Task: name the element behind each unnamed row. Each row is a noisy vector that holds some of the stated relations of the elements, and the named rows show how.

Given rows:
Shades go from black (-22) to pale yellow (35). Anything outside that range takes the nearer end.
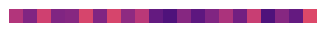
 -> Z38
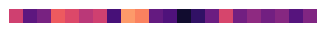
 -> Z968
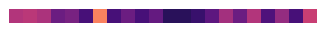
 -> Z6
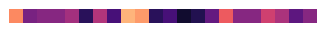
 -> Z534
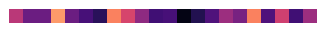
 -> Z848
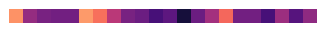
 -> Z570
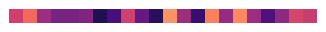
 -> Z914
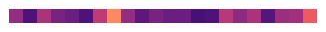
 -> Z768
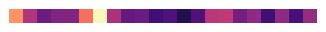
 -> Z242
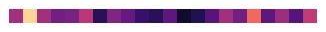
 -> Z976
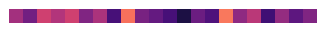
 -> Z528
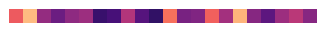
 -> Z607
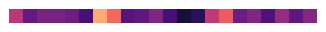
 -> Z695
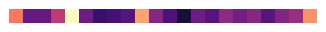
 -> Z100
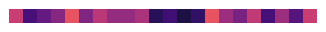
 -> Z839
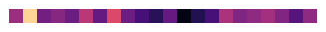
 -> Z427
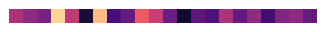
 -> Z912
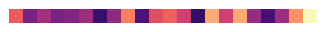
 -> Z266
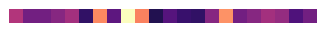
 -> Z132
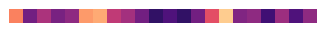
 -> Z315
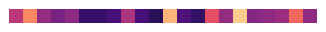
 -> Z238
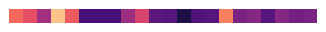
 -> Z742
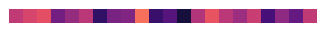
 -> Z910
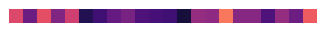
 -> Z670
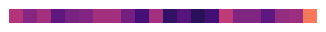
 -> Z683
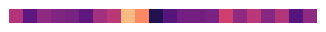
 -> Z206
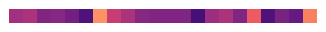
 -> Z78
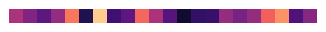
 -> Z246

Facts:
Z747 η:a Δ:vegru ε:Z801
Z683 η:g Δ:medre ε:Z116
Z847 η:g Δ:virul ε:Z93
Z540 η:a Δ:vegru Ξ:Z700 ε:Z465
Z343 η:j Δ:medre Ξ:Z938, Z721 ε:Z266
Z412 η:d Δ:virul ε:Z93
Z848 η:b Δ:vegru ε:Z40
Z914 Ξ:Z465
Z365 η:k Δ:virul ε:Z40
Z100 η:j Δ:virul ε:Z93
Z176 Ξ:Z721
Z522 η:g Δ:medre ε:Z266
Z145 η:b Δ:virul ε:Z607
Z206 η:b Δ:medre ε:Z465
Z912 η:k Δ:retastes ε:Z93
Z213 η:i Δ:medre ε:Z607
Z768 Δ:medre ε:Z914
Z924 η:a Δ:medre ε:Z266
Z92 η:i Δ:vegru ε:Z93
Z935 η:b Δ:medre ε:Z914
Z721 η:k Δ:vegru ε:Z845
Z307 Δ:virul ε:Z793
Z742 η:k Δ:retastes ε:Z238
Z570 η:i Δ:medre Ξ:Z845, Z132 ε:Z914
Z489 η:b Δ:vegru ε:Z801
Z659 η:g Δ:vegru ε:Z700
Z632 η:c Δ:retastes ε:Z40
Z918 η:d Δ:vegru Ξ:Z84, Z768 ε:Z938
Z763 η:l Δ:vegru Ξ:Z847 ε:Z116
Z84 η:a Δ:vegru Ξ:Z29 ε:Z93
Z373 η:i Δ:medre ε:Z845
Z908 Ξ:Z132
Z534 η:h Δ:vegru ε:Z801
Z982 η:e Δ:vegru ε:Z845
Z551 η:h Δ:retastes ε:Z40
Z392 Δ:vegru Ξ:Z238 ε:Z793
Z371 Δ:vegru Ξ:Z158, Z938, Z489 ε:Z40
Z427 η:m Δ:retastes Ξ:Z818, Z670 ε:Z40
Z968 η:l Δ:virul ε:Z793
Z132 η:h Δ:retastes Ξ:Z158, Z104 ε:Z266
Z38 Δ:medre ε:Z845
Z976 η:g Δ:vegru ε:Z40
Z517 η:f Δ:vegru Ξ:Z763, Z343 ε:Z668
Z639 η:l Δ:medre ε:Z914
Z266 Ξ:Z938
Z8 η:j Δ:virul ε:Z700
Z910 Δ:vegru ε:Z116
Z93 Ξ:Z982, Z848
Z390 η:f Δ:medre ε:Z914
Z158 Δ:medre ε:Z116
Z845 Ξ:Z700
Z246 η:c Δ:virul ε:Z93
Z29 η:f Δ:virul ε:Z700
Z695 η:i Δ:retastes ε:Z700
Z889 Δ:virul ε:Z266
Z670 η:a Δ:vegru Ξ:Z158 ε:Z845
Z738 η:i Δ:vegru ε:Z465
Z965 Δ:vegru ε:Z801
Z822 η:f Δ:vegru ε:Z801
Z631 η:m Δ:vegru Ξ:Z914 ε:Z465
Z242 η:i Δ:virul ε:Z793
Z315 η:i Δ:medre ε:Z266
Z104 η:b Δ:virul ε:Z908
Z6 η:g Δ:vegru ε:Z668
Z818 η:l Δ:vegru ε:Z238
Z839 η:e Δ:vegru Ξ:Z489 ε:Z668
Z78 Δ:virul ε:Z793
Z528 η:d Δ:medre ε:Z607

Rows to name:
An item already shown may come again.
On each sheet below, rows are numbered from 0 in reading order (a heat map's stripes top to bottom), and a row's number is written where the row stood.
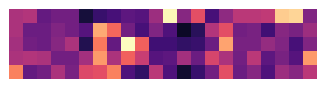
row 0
Z93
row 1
Z695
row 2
Z132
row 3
Z889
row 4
Z213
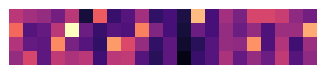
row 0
Z84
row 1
Z100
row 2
Z848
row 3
Z632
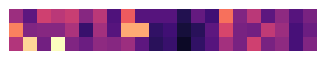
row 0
Z528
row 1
Z534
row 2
Z365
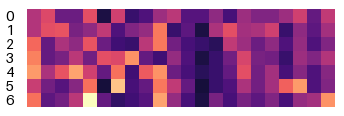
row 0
Z847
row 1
Z910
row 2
Z517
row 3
Z213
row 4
Z721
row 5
Z246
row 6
Z100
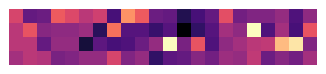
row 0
Z968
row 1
Z371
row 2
Z93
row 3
Z158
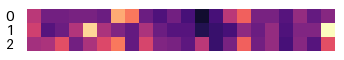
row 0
Z695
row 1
Z8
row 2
Z522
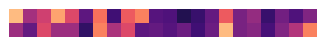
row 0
Z721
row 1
Z924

